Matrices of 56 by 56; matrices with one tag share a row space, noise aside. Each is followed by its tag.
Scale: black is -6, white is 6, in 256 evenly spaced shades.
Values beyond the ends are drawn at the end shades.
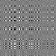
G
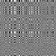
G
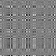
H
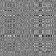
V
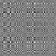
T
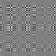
H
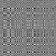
T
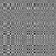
T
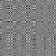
H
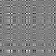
H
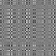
H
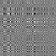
T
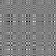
H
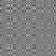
H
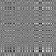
V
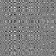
G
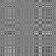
V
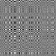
G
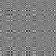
H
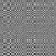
T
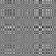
V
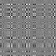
H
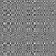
T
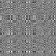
H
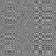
V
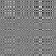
V
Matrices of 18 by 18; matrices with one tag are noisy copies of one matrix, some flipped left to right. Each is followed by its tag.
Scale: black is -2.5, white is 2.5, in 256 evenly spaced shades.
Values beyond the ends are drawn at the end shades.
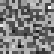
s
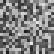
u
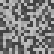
u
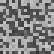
s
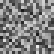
u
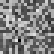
u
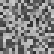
u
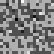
s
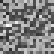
s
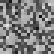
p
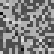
u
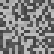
u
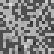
u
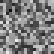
p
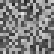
u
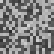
u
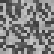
p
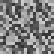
p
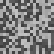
u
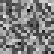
p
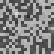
u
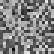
u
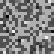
u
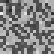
p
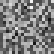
u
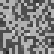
u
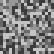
u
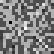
u
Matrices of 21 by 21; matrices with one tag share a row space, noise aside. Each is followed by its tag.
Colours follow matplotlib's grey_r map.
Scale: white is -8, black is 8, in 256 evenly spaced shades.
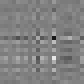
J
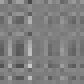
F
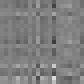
J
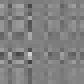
F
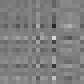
J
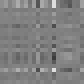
J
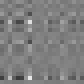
F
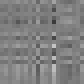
J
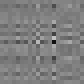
J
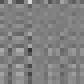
F
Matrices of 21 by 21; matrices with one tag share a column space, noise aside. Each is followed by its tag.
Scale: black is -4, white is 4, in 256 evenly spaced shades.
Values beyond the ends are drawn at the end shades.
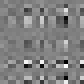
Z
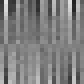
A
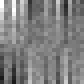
A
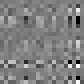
Z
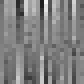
A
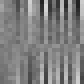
A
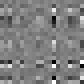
Z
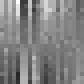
A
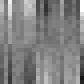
A
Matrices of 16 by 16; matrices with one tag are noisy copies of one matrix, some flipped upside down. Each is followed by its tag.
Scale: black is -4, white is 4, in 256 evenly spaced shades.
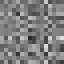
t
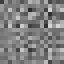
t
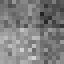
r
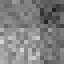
r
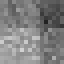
r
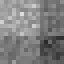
r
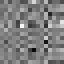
t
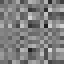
t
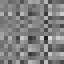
t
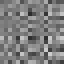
t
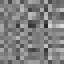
t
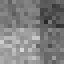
r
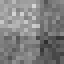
r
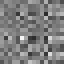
t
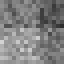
r
